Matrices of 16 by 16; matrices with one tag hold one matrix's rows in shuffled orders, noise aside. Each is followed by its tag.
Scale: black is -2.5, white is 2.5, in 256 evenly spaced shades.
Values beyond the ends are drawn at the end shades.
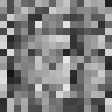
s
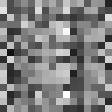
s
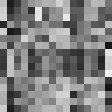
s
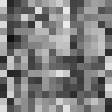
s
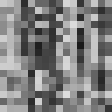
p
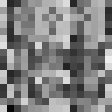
s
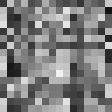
s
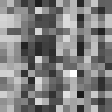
p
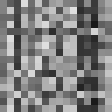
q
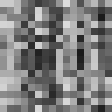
p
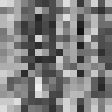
p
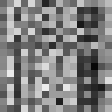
q
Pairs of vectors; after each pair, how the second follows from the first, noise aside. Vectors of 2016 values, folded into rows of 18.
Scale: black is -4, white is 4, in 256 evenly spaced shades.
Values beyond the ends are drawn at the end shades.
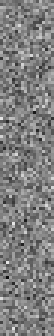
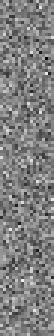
reversed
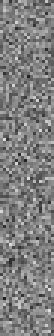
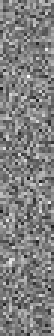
negated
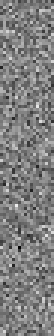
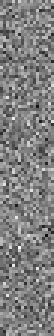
negated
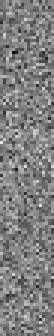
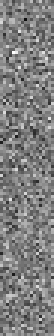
negated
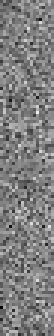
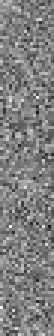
negated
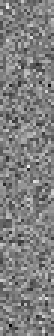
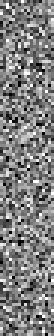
scaled up
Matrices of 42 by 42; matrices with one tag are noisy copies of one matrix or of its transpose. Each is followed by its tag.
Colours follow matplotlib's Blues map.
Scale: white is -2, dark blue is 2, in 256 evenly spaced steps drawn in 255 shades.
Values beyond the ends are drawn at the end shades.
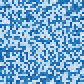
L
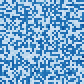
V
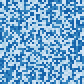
L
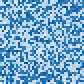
L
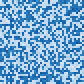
L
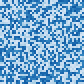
L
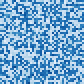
V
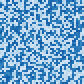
L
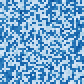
L
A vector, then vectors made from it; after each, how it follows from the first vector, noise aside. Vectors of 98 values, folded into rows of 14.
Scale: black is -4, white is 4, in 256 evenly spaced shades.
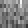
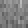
shrunk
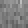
shrunk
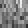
copied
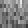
copied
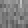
shrunk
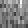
copied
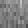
shrunk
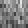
copied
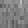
shrunk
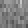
shrunk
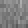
shrunk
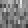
copied
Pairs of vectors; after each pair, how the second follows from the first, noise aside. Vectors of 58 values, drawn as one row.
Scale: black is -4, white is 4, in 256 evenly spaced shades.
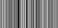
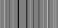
partly zeroed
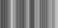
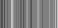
partly zeroed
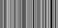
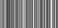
negated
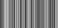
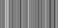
partly zeroed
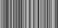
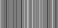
partly zeroed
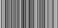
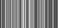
negated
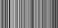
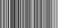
negated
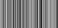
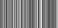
negated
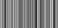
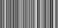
negated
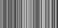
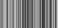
negated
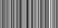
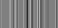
partly zeroed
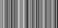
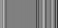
partly zeroed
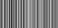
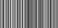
negated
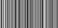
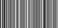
negated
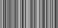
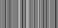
partly zeroed
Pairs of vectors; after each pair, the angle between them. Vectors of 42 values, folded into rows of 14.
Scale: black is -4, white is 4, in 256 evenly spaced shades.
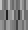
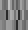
nearly parallel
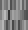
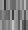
orthogonal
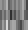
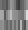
partly opposed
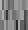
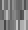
nearly opposite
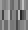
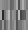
nearly parallel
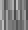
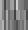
nearly parallel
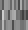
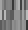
partly opposed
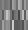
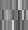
nearly parallel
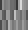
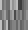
nearly opposite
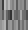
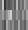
nearly opposite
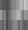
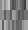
partly opposed
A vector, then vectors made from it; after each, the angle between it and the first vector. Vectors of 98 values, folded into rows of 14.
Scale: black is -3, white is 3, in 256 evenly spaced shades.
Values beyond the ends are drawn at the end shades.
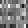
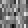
partly aligned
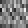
partly aligned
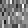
orthogonal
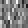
orthogonal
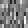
orthogonal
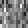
partly opposed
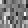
orthogonal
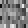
nearly opposite
